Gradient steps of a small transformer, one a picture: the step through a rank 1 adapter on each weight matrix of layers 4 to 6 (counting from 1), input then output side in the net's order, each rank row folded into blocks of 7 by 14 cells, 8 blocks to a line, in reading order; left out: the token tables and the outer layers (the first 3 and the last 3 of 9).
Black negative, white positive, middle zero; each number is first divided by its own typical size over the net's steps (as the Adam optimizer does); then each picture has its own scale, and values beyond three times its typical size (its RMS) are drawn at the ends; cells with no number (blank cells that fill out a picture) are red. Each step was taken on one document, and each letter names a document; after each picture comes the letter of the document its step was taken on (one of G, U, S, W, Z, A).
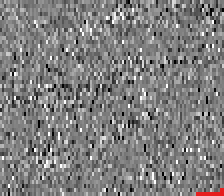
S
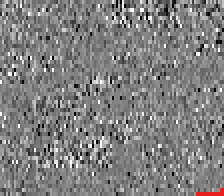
S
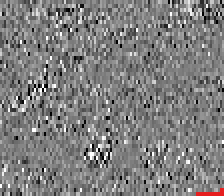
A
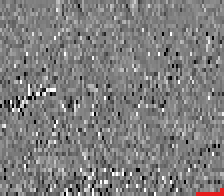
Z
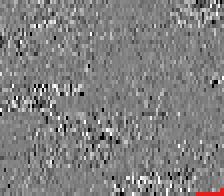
A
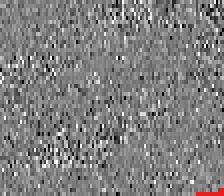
S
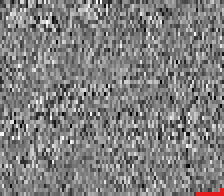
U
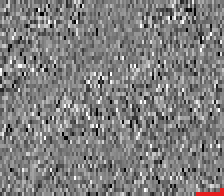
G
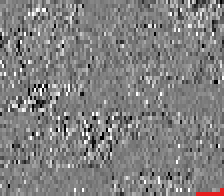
A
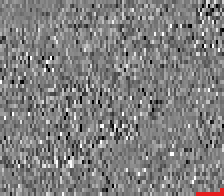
S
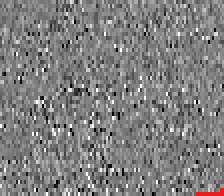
Z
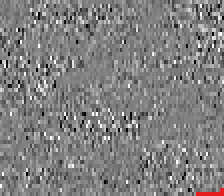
A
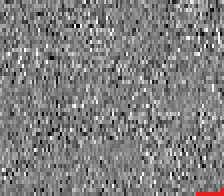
S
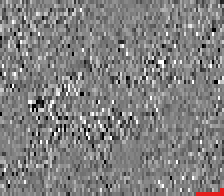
A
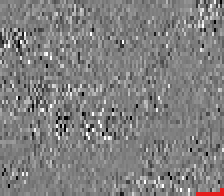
A
